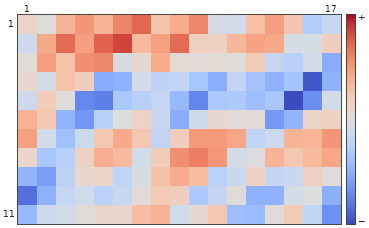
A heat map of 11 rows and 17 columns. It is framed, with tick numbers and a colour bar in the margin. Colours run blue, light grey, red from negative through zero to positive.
Ninth with the highest average: top left. Histogram: bell-shaped. Stripes: horizontal, repeating 2 times.
